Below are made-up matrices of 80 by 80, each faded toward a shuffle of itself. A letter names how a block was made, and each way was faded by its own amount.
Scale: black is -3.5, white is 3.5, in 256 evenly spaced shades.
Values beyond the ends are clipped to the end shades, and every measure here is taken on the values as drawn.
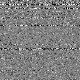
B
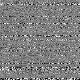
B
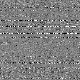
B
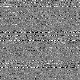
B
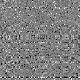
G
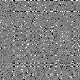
G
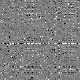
G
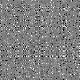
G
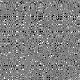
G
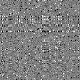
G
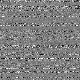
B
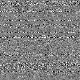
B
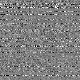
B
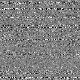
B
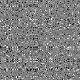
G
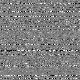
B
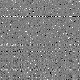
G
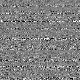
B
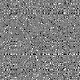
G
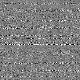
B
